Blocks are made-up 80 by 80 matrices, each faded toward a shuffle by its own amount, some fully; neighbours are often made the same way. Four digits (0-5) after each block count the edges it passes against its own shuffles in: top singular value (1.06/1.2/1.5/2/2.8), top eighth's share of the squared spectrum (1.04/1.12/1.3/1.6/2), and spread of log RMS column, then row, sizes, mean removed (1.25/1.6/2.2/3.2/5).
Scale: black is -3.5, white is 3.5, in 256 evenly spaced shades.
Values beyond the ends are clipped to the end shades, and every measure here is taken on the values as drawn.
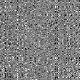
4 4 3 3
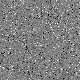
0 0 0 0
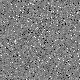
0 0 0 0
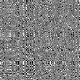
4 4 3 2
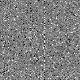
3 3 2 0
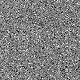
3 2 0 1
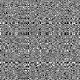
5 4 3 3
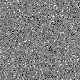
3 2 0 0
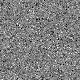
2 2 0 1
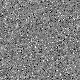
1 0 0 0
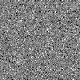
3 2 0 1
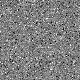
2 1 0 0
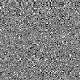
4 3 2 2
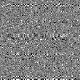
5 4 2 3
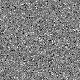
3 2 0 1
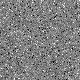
1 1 0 0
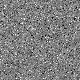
1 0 0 0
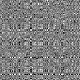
5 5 3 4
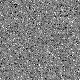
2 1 0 0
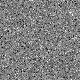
1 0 0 0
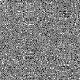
4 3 1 1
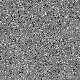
1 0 0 0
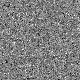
0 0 0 0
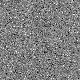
0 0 0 0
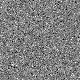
0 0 0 0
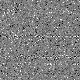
3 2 0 1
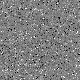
1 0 0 0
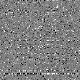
4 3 1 2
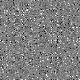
4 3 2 1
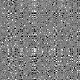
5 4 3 2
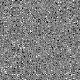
4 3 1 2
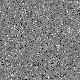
2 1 0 0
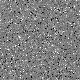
0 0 0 0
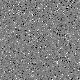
0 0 0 0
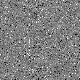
1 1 1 0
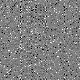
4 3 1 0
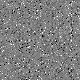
3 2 1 0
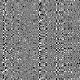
5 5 4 3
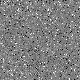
1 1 0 0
